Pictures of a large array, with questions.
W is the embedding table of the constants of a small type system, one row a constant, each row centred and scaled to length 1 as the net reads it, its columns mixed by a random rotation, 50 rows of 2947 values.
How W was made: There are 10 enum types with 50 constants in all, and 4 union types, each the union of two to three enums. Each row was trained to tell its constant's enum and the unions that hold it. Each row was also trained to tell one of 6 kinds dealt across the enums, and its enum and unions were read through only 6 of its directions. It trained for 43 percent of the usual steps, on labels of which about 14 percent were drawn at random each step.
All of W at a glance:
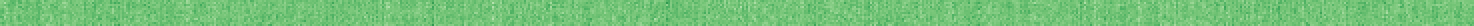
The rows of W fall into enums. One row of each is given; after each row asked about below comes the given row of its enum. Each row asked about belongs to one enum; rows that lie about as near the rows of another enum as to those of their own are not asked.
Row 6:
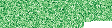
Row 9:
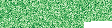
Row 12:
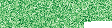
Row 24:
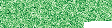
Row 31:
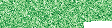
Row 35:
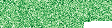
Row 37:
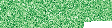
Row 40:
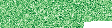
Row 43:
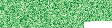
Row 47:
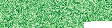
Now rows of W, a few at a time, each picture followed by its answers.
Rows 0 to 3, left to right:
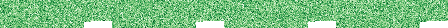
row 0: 37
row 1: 31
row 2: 6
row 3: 35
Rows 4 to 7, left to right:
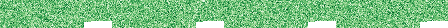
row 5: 12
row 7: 12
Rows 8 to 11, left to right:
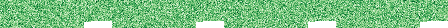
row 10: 6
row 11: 6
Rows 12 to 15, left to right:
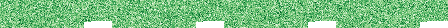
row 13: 6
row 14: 12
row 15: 37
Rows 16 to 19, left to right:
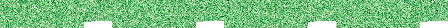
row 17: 40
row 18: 35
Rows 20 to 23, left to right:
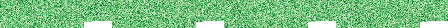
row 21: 35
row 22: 40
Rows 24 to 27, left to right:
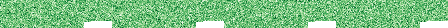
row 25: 37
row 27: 35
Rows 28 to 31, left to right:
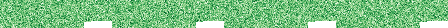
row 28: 47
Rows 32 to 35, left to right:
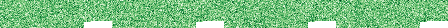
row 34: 47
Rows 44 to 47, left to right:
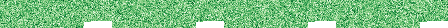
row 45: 47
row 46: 9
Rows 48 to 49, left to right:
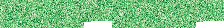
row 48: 47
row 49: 37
